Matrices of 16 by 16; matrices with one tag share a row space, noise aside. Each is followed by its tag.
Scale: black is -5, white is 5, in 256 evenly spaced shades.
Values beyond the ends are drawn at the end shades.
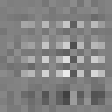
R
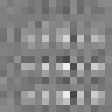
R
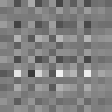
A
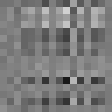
R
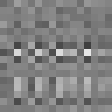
A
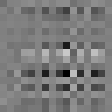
R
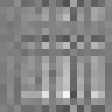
R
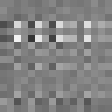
A
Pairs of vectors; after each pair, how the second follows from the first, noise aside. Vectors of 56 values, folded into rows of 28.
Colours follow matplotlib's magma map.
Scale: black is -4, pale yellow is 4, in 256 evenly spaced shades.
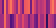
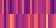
negated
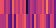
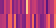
negated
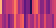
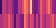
negated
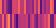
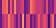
shuffled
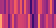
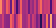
shuffled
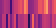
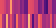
negated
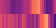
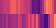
negated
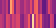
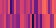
negated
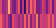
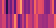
shuffled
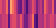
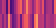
negated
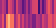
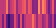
negated
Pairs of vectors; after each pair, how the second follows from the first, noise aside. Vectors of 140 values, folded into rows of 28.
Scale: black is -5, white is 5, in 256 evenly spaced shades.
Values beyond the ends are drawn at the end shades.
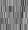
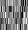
scaled up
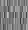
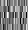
scaled up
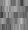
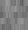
shrunk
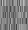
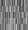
sign-scrambled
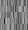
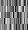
scaled up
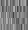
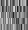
scaled up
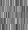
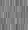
shrunk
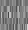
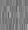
shrunk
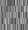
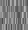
sign-scrambled
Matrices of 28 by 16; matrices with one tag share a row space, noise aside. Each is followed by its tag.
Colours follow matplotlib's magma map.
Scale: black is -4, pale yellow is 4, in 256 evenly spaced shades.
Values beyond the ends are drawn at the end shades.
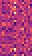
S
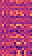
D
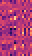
S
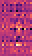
D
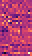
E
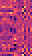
S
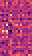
E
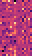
S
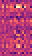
D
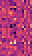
S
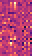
S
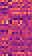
E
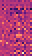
D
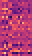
E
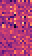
S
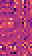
S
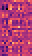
E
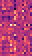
S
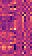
S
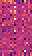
S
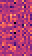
S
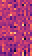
S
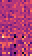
S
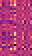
S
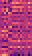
E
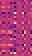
S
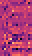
E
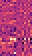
S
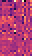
S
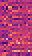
E
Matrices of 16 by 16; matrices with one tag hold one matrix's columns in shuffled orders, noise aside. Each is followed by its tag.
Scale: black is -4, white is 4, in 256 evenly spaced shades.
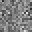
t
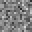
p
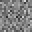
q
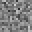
p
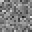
q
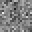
t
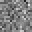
p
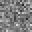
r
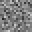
r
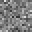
q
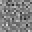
r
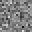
r
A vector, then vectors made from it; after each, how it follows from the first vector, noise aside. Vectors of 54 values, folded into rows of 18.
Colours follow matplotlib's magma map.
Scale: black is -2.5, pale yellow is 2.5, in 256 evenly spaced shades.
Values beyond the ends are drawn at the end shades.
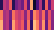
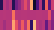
partly zeroed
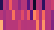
partly zeroed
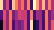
negated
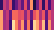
copied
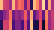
negated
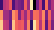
copied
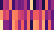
copied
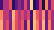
copied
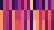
copied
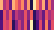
negated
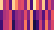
negated
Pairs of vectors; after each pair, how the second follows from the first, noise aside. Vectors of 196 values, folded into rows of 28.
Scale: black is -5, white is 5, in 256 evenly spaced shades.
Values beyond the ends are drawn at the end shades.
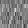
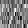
scaled up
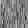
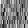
scaled up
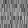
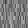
sign-scrambled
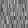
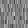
sign-scrambled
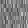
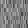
negated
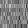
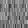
sign-scrambled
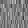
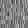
sign-scrambled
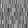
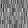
negated
